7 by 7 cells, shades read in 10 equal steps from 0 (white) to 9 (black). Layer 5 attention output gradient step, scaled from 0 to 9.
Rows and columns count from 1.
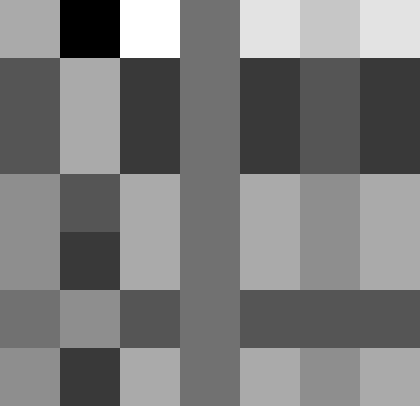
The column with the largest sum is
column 2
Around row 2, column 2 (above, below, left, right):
9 3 6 7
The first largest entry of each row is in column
2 3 3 2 2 3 2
